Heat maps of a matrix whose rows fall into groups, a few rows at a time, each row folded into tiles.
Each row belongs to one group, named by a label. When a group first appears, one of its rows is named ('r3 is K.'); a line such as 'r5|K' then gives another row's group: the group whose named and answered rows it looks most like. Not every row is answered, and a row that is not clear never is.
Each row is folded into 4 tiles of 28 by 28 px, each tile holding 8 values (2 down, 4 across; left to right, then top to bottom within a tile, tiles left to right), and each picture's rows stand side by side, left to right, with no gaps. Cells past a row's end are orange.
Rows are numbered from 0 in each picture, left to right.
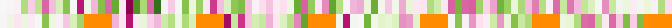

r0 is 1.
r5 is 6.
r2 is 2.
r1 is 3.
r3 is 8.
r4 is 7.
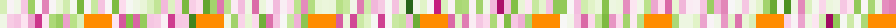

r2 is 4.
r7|3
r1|8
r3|2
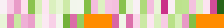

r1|2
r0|6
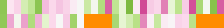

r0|8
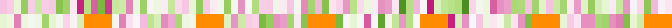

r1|6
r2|6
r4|2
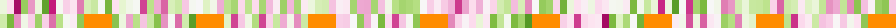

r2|8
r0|4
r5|3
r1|1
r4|7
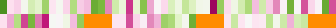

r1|3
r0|8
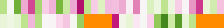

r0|1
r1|7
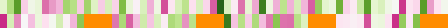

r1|2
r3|6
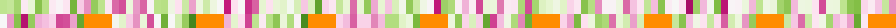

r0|8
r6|4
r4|4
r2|7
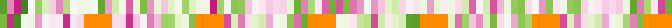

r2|2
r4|1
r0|8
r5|2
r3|7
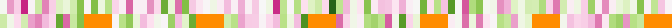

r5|3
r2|4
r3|6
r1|7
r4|3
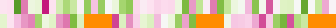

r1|2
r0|1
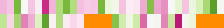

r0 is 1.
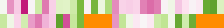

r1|7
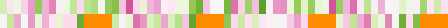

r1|6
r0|4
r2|8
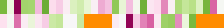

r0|3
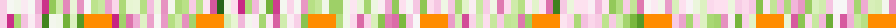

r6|6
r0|7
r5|7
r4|2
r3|6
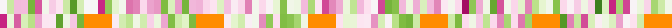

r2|7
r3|7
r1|7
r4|4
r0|2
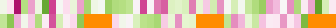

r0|4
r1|1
